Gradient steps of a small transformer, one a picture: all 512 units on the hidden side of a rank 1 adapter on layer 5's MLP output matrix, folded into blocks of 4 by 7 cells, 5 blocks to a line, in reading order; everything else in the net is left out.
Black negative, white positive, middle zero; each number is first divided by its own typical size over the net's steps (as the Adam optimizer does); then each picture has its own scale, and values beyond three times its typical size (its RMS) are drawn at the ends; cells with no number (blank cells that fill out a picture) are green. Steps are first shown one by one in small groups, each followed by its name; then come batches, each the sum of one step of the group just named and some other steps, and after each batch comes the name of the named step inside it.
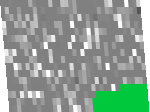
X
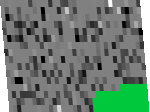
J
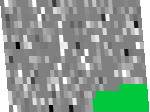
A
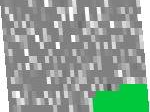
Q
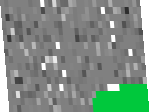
J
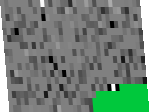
J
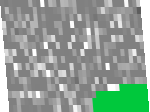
X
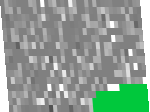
A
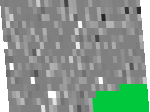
Q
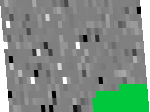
A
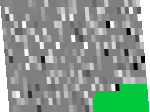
Q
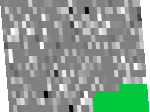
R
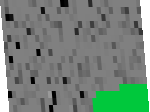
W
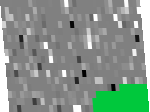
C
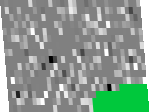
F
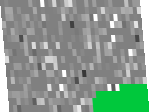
C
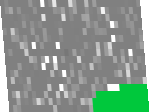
F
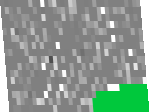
F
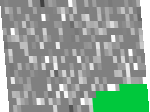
R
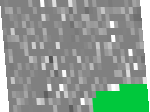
R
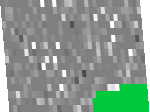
C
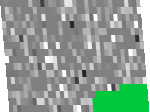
C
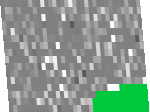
C
